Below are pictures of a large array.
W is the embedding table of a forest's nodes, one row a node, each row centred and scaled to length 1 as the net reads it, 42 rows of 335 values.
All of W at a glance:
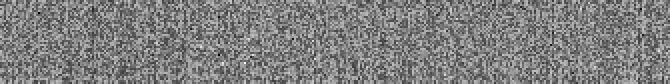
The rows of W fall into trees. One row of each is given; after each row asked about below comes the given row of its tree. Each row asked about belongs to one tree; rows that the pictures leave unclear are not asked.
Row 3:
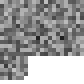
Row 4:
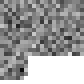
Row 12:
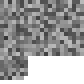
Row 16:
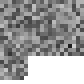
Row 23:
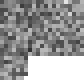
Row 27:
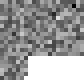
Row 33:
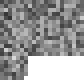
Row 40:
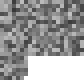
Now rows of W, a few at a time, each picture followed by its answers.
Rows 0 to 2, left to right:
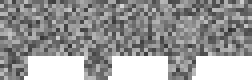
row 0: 16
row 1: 16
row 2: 33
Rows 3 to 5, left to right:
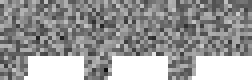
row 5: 40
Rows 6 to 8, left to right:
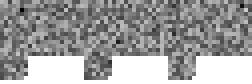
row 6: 12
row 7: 12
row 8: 27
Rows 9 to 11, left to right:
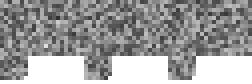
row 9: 12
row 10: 16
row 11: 33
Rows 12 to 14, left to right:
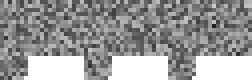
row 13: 33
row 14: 16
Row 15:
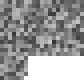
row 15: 27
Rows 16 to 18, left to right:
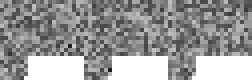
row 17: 40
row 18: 40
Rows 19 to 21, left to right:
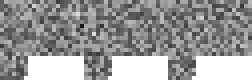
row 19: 4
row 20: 3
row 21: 12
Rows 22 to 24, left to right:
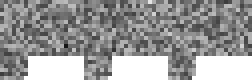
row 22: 3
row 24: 16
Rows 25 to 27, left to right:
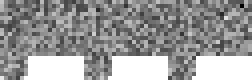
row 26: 3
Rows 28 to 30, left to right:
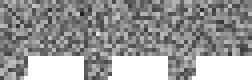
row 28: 4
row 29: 12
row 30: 40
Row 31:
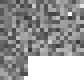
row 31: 23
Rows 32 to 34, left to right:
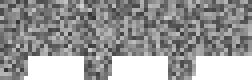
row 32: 23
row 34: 40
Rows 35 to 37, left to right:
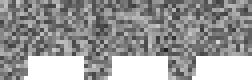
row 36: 40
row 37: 33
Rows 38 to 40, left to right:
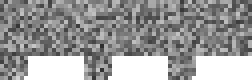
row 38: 3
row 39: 3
